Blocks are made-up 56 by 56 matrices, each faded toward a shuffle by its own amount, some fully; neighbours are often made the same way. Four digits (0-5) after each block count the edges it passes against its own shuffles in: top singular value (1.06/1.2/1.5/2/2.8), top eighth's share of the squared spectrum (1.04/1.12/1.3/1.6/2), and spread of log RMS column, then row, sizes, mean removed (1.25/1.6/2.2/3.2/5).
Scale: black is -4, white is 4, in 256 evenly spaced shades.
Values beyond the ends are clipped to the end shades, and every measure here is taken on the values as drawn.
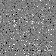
2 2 1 1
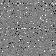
2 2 0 1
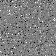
1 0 0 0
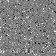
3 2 0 1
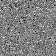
0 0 0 1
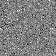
1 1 0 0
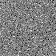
0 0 0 0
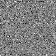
1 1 0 2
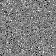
2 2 0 0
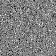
1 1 0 0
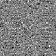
3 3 1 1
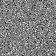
1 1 0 0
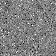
0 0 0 0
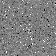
0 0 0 0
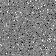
0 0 0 0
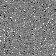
1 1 1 0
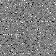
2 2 0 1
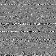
2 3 0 3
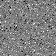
0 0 0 0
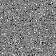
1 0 0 1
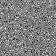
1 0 0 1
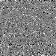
1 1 0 2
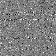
1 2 0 2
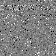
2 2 0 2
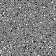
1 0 0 1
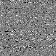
1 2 0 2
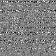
2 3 0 3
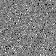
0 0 0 1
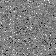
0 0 0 0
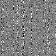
2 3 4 0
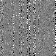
3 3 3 0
